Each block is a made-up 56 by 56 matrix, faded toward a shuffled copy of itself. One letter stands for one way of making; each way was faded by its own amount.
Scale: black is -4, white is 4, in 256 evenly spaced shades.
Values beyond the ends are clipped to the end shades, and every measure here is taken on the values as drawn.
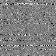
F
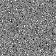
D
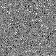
D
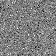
D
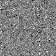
D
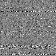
F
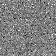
D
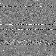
F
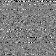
F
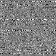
F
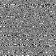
F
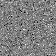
D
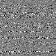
F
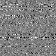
F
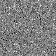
D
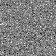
D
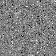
D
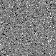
D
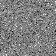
D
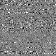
F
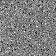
D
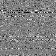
F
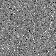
D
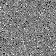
D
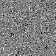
D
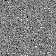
D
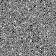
D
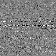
F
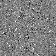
D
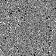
D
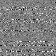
F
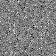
D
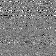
F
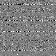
F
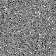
D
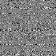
F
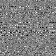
F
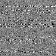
F
